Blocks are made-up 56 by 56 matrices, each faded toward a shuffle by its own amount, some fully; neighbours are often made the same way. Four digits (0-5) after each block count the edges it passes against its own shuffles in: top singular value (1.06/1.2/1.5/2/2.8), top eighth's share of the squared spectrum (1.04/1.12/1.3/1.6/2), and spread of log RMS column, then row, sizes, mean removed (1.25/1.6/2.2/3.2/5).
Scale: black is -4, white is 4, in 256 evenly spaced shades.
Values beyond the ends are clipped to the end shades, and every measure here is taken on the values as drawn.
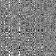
4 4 3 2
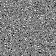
0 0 0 0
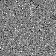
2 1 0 0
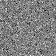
1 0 0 0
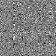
3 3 2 1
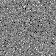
1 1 0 0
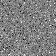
0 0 0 0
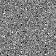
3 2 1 0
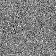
2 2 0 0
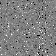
2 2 1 0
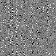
3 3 2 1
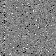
2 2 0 0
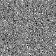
1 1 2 0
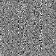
1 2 3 0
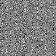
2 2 3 0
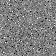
0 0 0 0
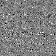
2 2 0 2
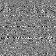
2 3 0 3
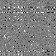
4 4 1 2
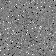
0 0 0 0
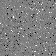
1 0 0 0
